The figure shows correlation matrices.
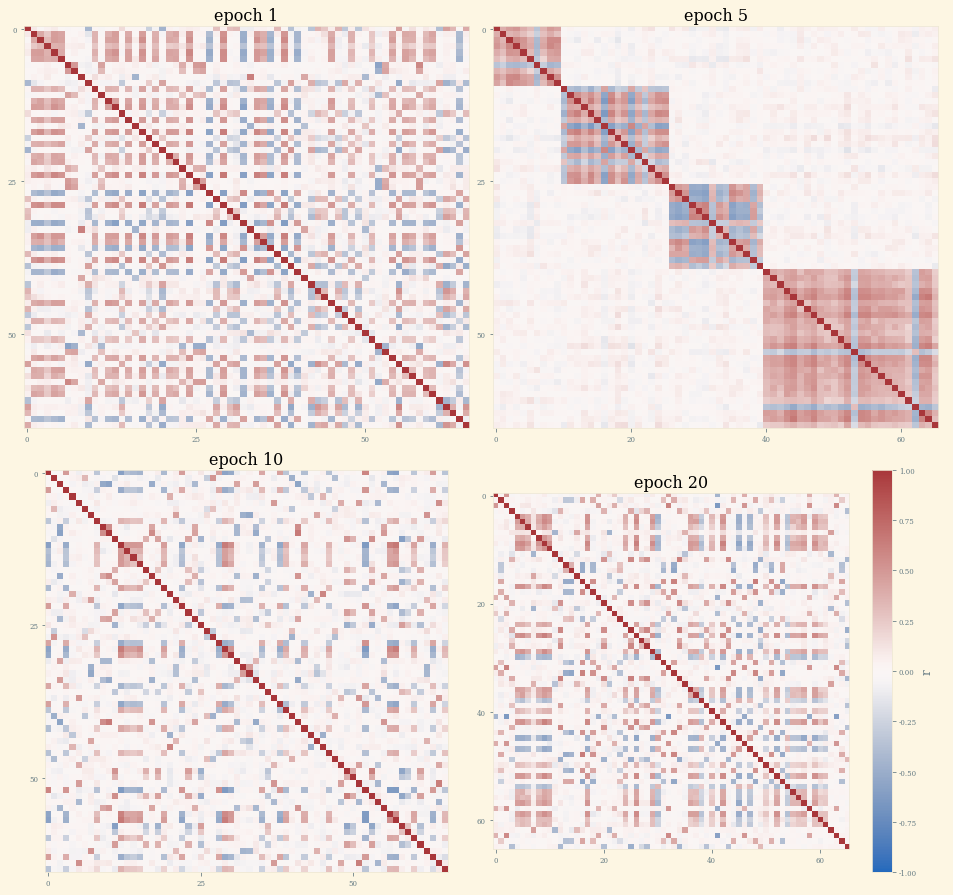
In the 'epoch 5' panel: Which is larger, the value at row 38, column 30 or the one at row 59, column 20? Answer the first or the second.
the first
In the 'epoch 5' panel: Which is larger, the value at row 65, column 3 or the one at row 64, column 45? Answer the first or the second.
the second
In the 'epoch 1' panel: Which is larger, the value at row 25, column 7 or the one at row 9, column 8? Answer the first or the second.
the first
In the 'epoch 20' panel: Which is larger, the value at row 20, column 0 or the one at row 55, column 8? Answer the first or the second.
the second
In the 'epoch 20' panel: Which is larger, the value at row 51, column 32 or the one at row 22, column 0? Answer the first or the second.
the second
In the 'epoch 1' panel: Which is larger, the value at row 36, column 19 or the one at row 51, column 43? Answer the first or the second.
the second
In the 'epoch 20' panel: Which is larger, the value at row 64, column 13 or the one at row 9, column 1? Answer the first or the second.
the second
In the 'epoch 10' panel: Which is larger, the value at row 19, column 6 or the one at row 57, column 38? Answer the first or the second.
the first
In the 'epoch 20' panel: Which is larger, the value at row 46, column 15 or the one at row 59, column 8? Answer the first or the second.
the second
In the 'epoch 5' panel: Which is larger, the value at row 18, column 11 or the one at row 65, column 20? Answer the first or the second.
the first
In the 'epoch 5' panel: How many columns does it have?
66
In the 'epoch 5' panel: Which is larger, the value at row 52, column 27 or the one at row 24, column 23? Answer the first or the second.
the second
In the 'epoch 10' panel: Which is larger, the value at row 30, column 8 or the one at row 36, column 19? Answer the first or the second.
the first
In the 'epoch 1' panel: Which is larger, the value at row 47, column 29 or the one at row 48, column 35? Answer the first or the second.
the second
